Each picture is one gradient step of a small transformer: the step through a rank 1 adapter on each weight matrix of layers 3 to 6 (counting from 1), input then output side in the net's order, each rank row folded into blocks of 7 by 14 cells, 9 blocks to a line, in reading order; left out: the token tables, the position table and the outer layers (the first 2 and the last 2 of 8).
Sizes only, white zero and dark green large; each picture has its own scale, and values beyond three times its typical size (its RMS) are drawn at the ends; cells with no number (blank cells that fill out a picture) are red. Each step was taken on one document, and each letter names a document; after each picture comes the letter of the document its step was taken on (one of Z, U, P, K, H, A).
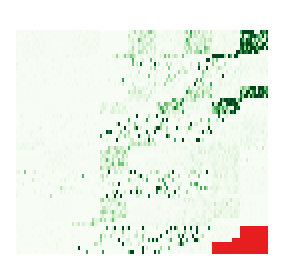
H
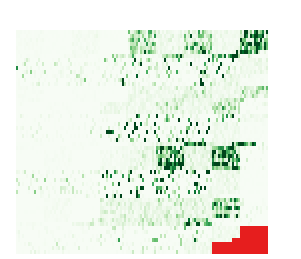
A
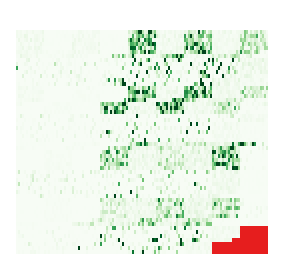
A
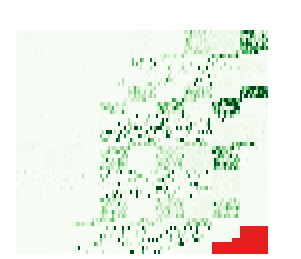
H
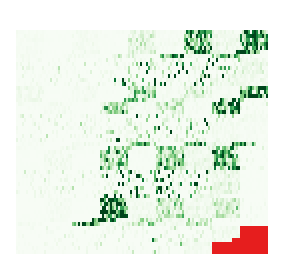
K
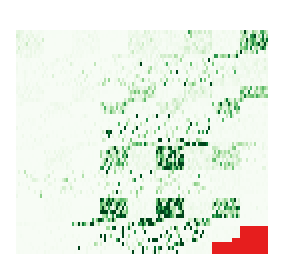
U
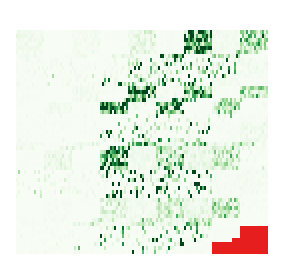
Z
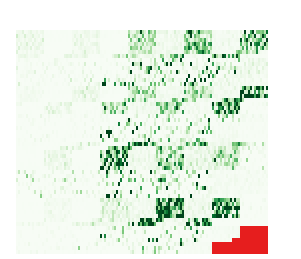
U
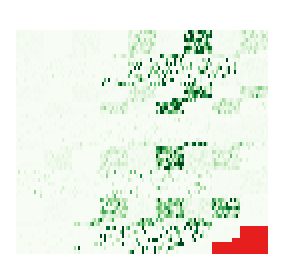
Z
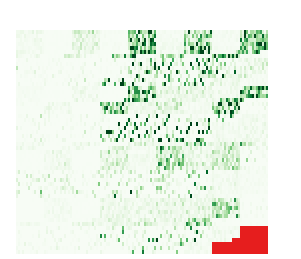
U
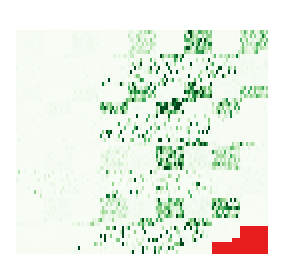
Z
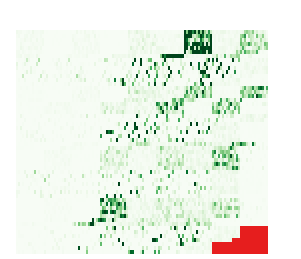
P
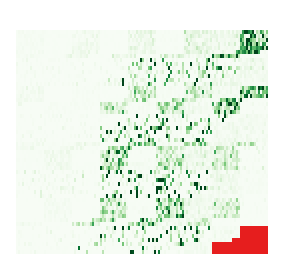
H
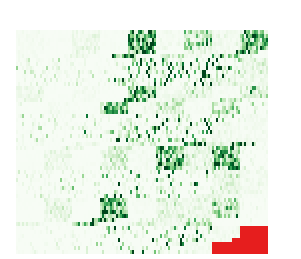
K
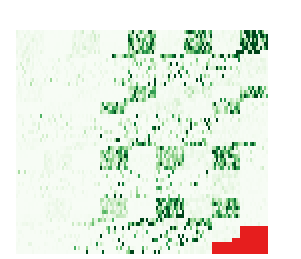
K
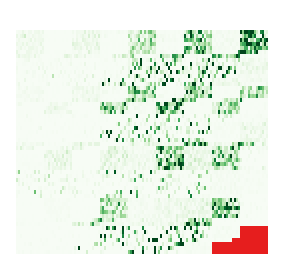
Z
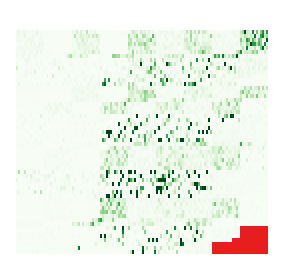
U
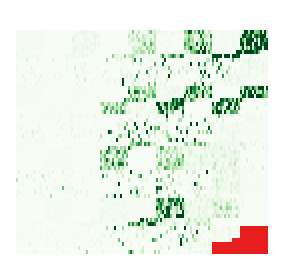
P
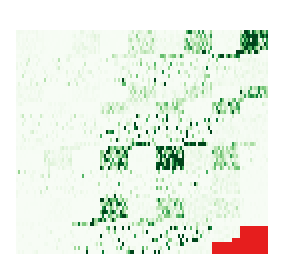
K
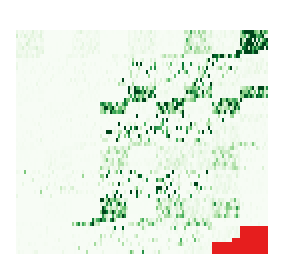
H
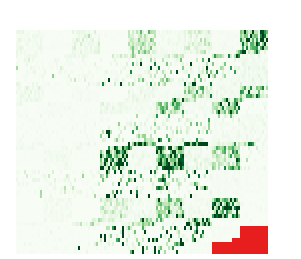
U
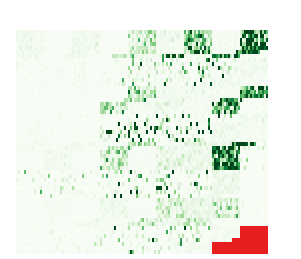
H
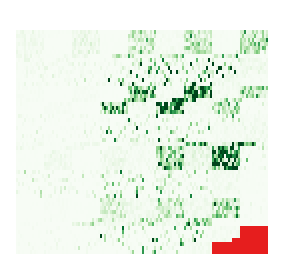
U
